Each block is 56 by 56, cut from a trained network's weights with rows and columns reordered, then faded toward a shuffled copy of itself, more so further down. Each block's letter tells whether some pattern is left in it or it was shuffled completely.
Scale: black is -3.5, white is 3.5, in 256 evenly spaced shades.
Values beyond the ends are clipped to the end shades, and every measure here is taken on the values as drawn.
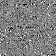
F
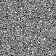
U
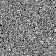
U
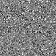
F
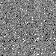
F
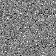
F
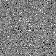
F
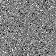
U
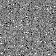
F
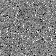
U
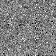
F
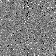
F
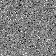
U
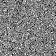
U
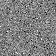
U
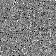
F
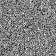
U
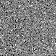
F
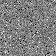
U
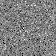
U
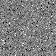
U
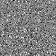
F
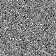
U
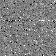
F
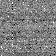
F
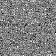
F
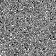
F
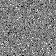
U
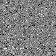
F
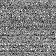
F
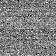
F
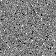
U
